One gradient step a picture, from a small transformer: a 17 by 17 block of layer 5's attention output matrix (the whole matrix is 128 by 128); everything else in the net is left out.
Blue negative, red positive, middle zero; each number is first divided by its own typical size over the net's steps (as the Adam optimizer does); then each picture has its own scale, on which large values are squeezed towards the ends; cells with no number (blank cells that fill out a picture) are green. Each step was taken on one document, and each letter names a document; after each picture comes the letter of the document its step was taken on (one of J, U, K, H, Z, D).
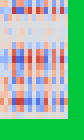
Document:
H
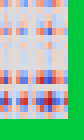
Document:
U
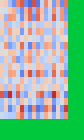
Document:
H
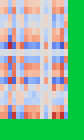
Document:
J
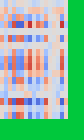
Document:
H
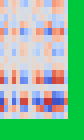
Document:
U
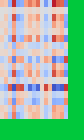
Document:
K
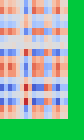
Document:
K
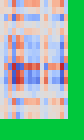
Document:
J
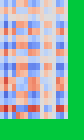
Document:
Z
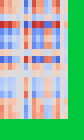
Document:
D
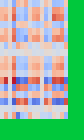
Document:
K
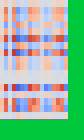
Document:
Z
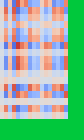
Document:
Z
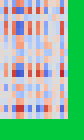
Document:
H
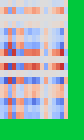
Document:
J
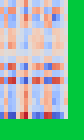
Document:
K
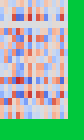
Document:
H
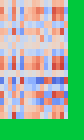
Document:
J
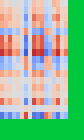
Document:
D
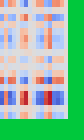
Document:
U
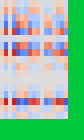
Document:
Z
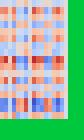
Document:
K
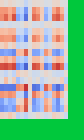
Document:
K
